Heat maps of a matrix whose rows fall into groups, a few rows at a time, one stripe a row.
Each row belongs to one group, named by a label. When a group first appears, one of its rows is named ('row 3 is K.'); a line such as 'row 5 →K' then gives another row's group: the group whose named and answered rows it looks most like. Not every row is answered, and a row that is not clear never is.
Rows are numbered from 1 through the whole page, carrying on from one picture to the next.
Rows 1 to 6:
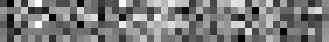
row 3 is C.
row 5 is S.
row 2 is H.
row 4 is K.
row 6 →C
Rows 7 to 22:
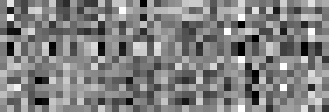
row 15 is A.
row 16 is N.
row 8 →K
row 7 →A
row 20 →H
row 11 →S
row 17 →H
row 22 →A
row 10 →C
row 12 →H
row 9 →A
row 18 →H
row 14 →C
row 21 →H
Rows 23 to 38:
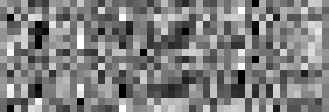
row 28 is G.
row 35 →G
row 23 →H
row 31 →H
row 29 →G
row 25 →K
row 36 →G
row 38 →K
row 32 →A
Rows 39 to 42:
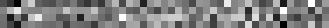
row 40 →N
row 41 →K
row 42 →S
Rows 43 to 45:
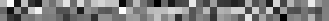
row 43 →G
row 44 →K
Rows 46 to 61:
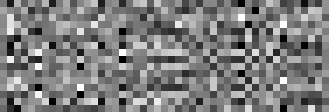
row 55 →K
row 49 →N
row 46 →C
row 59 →K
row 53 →K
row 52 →C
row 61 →S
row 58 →G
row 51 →S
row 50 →G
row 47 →H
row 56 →C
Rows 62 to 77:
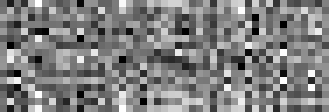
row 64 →H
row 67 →K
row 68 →S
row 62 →K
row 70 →G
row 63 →A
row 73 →N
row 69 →N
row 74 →S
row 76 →A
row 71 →C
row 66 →H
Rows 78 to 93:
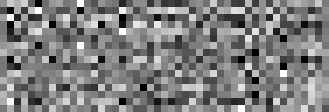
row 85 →H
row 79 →K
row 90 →A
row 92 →G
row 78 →G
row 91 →H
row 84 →G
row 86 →C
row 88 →N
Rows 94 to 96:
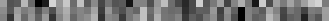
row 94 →H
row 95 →C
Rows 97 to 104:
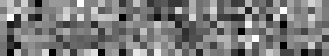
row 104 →C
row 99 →G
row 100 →S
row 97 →G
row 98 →N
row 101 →C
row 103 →S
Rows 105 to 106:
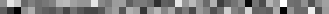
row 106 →S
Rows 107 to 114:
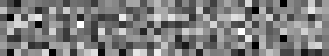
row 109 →K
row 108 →H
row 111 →A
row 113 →H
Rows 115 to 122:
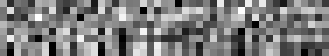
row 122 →C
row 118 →H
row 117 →K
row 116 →A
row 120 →G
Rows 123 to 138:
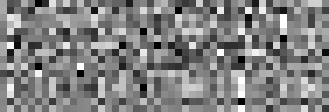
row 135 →A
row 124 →S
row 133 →K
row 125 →N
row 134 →A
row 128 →S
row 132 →G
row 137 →C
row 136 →A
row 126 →N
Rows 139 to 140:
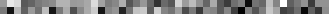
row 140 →C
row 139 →N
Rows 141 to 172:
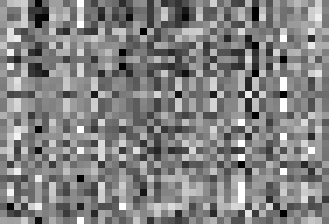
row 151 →H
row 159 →G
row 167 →A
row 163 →A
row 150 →G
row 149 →S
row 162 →G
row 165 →N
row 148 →G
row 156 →N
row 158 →A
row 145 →A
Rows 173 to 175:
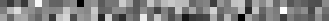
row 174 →N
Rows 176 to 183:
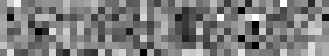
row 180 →H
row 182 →H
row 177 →C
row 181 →C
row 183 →A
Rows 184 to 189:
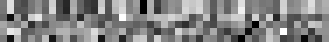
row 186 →K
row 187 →H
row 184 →A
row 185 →A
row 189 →C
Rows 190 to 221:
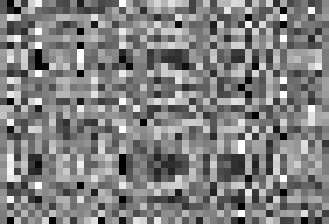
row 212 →G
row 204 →K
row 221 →C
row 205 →G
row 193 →S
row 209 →S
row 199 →H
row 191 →S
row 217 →S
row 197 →G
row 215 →N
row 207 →A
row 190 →K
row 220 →A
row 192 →N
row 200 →K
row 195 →N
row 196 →K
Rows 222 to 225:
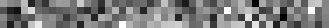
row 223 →S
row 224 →S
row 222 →H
